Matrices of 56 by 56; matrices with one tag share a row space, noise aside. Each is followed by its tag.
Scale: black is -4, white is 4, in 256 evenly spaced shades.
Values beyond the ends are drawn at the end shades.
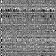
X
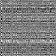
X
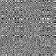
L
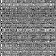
X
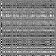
X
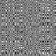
L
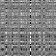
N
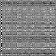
X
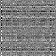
X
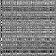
X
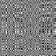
L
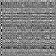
X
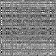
X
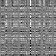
N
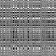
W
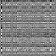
X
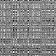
W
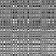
W
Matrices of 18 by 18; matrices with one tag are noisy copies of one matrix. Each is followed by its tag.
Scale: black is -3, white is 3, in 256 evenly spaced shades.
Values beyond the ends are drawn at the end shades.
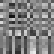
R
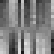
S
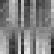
S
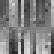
S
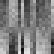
S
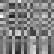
R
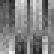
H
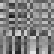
R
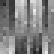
H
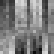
H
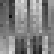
H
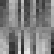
S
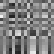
R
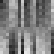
S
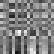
R
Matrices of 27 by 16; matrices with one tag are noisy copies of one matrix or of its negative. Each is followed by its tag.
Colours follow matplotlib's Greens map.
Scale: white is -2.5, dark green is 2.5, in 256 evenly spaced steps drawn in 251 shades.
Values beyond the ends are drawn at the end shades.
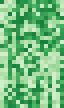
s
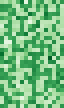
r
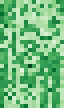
s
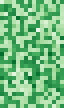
r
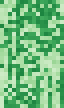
s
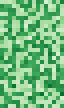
r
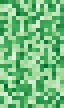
r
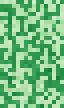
r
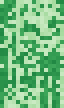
s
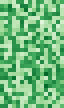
r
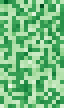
r
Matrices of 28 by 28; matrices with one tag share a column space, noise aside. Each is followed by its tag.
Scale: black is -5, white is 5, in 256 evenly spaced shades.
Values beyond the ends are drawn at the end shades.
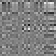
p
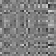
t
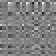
p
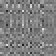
t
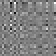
p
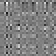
p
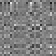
p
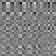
p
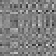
t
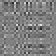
p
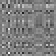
t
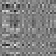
t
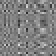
t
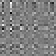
p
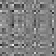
t
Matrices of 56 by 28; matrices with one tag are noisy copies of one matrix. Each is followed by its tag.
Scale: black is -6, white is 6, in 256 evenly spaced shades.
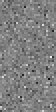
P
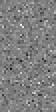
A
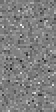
A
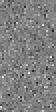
P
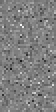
A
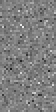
A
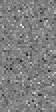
A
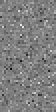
A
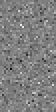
A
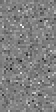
A
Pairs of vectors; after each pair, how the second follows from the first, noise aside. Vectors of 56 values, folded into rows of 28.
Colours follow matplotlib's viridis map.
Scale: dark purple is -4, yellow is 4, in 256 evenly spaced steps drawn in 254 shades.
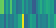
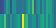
sign-scrambled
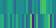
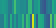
negated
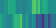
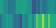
negated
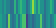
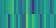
negated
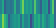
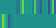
partly zeroed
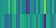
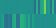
partly zeroed
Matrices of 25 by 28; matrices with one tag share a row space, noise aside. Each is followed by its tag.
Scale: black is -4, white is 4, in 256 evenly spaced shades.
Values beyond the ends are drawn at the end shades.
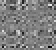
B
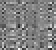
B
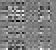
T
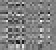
T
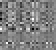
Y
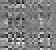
T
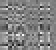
T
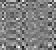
B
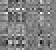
T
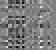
T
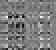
T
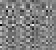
Y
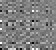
Y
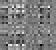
T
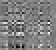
T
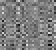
B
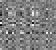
Y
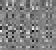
Y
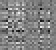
T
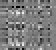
T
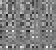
Y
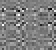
B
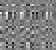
Y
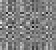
Y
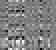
T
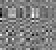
Y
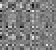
Y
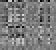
T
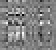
T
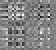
T
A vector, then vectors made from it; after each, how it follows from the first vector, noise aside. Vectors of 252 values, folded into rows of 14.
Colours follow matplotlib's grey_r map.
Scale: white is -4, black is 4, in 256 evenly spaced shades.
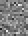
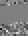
partly zeroed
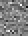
reversed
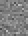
shrunk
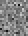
sign-scrambled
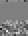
partly zeroed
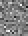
reversed
